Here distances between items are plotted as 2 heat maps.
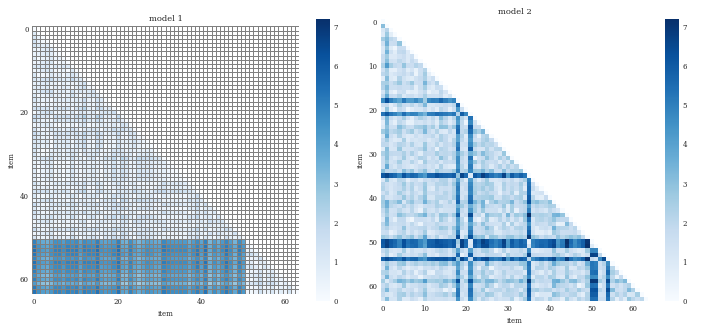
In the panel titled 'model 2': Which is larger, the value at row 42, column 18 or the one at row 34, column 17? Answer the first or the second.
the first
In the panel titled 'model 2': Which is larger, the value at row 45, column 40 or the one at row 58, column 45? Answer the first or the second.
the first
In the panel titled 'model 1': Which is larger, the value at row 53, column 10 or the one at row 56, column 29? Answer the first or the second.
the first
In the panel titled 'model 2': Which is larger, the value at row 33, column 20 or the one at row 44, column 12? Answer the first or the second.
the second
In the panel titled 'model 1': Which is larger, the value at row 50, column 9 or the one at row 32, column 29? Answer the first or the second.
the first
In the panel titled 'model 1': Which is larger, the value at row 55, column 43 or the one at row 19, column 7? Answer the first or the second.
the first
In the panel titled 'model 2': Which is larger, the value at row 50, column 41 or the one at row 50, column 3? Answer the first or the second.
the first
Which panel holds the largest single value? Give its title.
model 2
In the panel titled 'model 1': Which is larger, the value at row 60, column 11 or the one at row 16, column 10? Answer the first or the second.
the first
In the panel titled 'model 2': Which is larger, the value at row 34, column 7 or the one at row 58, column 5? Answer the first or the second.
the first
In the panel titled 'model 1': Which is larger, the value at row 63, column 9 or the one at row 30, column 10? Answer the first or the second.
the first
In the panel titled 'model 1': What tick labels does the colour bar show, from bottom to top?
0, 1, 2, 3, 4, 5, 6, 7
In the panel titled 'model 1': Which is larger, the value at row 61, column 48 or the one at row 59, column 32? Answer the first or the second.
the second
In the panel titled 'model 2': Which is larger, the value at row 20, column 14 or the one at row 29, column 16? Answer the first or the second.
the first
